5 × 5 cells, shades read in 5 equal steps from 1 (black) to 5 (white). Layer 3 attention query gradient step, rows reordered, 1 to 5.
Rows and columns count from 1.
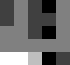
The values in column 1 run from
2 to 5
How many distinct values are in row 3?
3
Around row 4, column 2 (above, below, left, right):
3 5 3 3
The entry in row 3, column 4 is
1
